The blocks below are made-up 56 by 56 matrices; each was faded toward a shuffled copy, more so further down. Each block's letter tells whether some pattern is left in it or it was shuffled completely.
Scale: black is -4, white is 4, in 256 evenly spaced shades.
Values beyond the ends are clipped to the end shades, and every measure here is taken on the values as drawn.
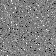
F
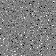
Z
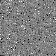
Z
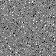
Z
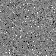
F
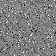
F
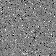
F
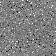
F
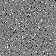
F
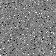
F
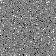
Z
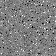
F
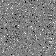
Z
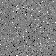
Z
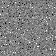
F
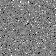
F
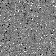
Z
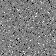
F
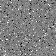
F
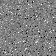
F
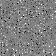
Z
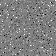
F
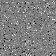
Z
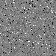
F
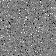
F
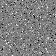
F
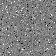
F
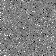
F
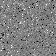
F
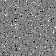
Z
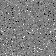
F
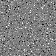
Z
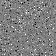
Z
